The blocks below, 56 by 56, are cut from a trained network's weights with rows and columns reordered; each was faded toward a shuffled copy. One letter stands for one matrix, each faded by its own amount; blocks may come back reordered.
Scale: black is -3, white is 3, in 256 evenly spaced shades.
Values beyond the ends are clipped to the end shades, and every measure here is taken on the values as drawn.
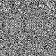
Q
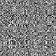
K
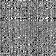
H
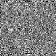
Q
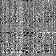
H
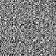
K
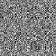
K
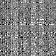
H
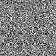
Q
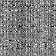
H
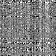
H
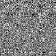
K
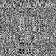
K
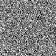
Q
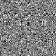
K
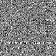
Q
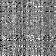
H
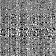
H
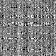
H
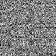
Q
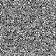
Q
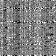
H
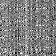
H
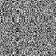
K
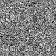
Q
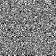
Q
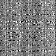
H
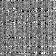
H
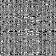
H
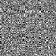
K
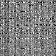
H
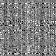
H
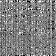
H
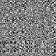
K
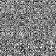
K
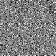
Q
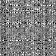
H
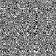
K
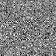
Q
